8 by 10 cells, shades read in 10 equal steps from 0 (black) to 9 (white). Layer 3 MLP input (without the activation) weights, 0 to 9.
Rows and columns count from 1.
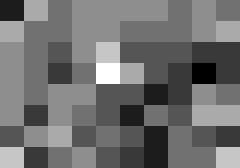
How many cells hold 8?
0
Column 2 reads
6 4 4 4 4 2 5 2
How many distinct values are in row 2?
3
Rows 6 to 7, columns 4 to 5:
4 3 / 3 4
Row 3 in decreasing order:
7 5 5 4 3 3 3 3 2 2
